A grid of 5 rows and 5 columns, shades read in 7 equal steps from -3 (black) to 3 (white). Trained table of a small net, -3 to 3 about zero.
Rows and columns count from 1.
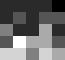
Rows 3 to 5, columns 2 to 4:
-2 -2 1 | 3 1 1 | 2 0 2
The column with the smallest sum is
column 5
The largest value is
3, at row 4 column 2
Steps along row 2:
up down up same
